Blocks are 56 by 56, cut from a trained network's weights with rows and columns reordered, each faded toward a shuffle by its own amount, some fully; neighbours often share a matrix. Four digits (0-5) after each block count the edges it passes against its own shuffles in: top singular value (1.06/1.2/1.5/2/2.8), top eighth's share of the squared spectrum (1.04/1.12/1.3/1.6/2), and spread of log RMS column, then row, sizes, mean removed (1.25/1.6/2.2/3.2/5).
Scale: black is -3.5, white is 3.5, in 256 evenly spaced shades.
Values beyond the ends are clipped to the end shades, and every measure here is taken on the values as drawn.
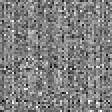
3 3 0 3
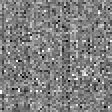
2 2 0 1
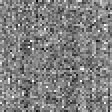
3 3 0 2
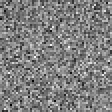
0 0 0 0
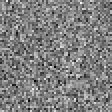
0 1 0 0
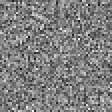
2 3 0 0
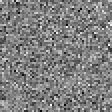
2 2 1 0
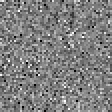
1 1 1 0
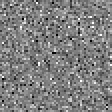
0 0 0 0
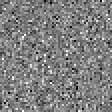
1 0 0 0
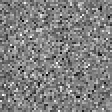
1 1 0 0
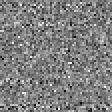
2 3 0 2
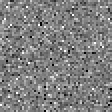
0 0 0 0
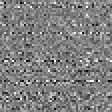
3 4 1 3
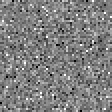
0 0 0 0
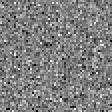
0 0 0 0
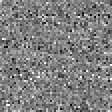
2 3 0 2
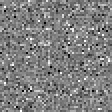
1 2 0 1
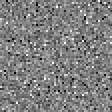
1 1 0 0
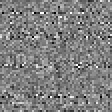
3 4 0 3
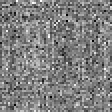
3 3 0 1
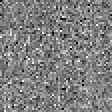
1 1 0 0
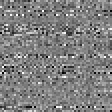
3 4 1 4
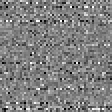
3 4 0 3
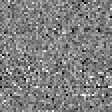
2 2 0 2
